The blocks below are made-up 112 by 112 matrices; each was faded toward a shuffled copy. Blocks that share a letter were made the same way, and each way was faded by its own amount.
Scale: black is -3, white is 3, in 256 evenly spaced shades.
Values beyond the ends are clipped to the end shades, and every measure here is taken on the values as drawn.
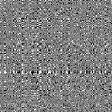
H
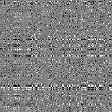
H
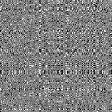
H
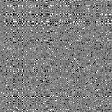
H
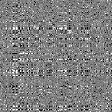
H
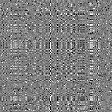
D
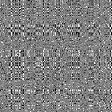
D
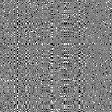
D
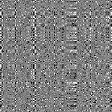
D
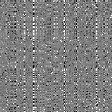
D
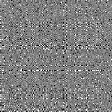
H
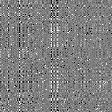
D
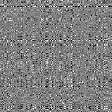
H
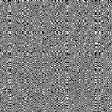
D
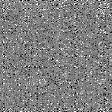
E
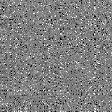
E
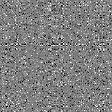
E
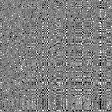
D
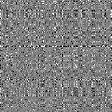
H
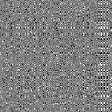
D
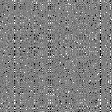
D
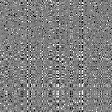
D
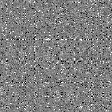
E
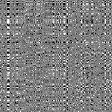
D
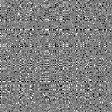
H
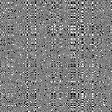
D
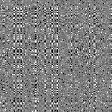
D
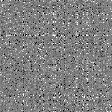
E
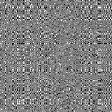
D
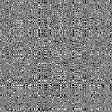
H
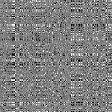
D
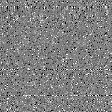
E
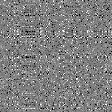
E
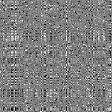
D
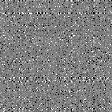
E
